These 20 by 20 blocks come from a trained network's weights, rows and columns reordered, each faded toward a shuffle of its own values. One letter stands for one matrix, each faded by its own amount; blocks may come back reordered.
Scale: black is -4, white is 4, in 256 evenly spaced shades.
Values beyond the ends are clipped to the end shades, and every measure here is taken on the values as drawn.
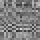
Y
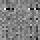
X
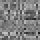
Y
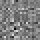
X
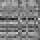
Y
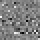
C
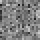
X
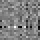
X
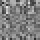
X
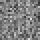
C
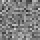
C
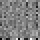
X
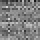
Y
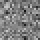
X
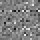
C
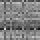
Y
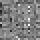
X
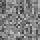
C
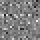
C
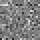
C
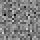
C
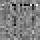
X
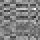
Y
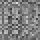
X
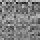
Y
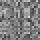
X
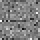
C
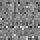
C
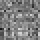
Y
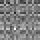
Y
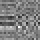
Y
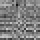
Y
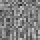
C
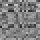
Y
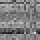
Y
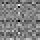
Y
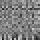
Y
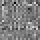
X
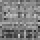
Y
